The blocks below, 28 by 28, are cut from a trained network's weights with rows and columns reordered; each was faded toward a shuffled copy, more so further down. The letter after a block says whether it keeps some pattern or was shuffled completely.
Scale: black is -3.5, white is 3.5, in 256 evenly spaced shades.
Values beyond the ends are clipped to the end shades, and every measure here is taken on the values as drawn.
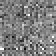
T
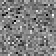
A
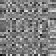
T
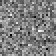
A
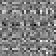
T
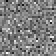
A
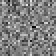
T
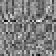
T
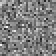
A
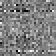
T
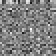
T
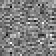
T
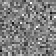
A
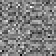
T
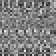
T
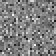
A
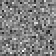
A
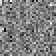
T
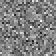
A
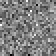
A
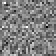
T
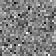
A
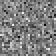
A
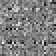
T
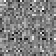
T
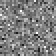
A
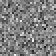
A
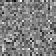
T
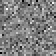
A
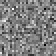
A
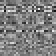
T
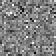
A
